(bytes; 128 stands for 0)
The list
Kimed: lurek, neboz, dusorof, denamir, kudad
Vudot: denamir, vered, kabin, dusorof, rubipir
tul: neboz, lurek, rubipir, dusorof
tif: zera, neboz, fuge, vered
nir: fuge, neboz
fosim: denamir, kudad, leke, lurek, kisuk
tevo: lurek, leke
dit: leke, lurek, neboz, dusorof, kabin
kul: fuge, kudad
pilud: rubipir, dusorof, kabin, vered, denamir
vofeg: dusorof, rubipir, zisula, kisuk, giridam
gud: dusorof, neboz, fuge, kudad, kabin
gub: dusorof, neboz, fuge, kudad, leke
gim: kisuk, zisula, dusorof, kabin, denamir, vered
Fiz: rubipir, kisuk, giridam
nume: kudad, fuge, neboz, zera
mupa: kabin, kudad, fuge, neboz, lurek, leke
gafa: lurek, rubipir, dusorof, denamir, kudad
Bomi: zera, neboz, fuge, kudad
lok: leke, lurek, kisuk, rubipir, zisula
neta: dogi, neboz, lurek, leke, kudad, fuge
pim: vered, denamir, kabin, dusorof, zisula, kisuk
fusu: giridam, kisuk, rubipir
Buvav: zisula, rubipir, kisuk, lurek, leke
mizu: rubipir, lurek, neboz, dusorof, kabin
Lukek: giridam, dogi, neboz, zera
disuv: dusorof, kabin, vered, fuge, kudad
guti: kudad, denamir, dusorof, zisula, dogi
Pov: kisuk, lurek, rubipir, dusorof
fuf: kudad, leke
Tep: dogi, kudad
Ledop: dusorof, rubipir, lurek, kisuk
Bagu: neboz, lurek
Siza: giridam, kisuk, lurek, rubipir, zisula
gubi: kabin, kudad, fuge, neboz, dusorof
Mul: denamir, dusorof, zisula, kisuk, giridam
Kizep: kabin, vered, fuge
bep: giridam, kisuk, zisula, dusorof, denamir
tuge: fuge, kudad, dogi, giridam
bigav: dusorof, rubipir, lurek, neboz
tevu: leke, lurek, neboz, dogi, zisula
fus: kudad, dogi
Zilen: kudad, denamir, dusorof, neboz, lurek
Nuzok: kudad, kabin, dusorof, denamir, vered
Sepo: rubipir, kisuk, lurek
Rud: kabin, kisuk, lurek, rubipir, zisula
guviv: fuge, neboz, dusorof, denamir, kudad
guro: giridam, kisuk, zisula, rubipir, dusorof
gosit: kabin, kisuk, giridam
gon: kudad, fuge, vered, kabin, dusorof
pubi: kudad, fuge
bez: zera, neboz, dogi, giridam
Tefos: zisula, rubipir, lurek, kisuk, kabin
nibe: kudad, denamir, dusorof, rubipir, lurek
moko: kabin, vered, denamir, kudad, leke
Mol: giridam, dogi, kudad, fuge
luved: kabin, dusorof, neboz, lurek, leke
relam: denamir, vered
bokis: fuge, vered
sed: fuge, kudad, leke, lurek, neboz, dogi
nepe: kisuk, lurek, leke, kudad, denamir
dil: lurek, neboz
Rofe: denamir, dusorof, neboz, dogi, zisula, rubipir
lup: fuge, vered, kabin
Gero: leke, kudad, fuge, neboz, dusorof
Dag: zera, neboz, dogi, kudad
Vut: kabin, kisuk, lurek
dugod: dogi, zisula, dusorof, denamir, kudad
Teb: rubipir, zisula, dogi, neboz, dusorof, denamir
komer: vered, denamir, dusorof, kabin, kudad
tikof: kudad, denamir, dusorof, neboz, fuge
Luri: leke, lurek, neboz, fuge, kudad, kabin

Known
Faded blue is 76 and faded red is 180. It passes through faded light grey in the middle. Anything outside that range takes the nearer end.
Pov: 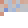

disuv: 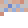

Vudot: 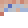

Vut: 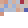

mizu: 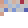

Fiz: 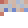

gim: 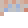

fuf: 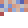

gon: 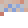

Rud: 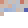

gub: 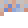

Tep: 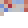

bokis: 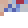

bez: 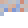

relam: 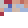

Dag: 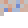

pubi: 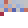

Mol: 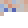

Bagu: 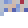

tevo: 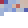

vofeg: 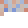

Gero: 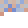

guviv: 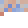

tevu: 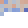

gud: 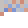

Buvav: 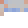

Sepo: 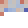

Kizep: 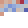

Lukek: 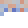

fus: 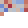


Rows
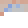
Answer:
pim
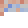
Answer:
pilud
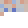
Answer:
tuge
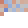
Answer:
Ledop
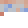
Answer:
moko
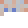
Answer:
guro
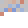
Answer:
gubi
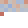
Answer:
nepe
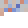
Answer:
Bomi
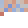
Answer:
tikof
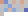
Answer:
dit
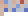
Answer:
tul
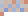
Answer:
Zilen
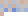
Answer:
sed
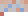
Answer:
Nuzok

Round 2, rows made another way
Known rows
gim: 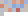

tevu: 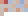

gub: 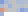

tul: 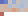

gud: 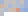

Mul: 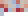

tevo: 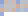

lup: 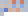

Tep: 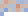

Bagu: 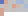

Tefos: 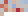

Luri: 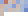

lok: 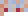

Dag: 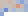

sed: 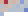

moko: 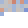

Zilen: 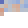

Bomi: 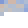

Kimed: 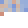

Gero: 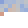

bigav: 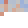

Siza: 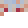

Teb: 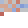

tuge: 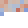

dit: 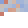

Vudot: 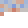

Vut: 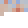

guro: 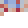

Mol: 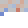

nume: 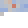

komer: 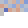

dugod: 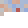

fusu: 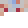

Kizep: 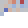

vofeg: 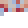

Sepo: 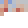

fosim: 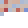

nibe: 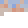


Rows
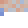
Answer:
bez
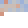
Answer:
dil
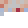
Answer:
gosit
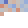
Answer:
gafa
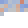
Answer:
tikof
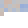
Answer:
nir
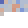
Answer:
luved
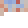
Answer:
Rofe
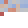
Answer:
mizu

